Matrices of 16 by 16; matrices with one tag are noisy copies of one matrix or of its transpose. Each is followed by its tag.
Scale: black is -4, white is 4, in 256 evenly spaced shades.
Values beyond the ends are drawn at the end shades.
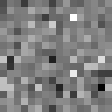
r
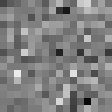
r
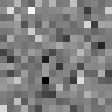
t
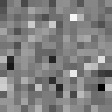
r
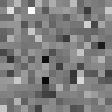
t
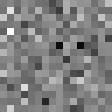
t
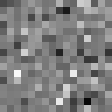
r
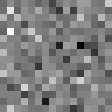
t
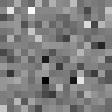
t
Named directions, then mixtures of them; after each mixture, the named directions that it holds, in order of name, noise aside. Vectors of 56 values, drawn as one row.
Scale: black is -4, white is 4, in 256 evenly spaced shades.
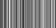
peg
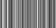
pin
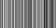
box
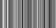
box, pin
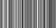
box, pin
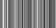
box, pin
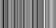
box, pin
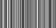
peg, pin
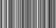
pin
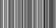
box, pin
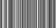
pin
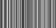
peg, pin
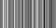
box, pin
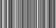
pin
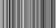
peg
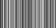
box, peg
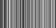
peg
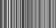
peg, pin
